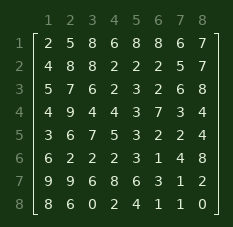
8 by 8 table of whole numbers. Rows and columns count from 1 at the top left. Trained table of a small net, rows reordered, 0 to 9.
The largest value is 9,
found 3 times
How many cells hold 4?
8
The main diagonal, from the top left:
2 8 6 4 3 1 1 0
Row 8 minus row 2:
4 -2 -8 0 2 -1 -4 -7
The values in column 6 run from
1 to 8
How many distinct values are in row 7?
6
